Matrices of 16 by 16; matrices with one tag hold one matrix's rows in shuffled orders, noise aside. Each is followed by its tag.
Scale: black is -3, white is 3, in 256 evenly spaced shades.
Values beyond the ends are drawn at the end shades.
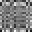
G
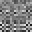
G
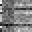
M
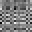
G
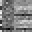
M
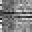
M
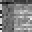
M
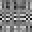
G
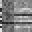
M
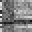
M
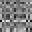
G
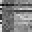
M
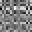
G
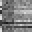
M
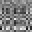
G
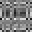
G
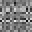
G
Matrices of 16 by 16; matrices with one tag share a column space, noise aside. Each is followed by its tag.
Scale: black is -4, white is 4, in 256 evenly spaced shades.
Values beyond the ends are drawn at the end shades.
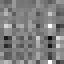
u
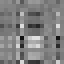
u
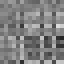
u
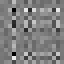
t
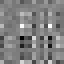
u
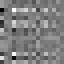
t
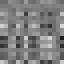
u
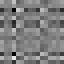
t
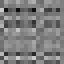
t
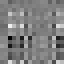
u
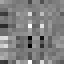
u
